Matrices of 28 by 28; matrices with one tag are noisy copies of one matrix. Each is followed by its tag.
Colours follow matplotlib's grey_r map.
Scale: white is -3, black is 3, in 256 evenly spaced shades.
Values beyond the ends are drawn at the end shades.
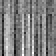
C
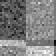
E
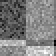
E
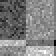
E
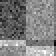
E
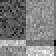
E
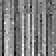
C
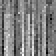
C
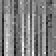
C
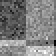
E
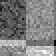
E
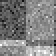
E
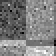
E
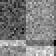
E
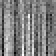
C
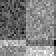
E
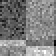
E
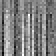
C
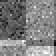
E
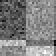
E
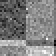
E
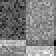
E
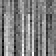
C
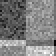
E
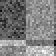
E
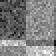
E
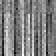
C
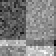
E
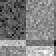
E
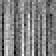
C
